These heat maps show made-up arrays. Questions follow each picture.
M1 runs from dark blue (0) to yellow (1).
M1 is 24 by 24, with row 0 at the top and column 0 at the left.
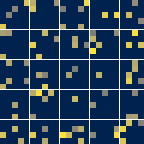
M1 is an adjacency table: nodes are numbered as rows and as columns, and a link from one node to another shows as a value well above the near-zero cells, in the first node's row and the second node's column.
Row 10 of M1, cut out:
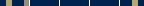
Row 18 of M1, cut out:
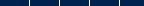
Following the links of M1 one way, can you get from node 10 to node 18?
no
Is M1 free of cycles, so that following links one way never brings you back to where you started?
no
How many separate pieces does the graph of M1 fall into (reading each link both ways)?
2
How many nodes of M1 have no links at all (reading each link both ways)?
1
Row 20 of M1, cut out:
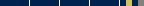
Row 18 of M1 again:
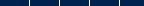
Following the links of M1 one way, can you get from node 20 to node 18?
no
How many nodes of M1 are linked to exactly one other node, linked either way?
2
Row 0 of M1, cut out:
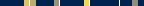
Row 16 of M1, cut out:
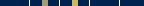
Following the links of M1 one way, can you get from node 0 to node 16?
yes
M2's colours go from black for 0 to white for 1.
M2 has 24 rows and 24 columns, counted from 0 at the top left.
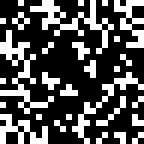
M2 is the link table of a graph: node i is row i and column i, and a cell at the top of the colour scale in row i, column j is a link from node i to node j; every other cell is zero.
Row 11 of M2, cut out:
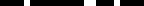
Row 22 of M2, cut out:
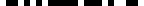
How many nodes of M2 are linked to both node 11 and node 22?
1
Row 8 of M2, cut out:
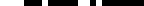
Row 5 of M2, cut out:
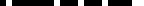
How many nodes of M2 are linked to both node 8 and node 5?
2
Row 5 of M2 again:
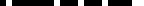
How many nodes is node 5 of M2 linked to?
6
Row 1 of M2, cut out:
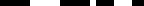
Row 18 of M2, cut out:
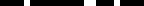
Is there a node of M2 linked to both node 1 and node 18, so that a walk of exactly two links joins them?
yes
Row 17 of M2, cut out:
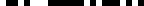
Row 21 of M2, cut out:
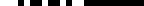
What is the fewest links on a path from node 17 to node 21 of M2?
2
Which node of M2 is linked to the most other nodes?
node 3
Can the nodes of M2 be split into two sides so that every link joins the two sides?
no
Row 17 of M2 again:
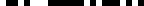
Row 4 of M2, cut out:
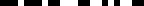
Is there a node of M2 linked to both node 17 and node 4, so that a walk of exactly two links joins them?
yes
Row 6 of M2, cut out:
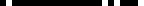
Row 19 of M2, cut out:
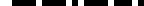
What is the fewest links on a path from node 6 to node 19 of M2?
1
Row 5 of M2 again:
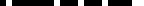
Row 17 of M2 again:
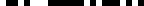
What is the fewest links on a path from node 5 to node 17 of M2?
1
